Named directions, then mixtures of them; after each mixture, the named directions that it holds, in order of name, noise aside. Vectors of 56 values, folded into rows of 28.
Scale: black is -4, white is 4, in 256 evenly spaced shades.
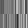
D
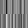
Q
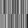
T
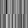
Q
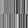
D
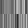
D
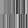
D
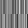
D, T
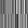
D, T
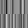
Q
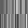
D, Q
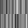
D, Q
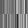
D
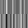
Q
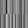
Q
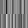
Q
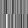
Q, T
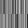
D, T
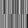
T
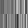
D
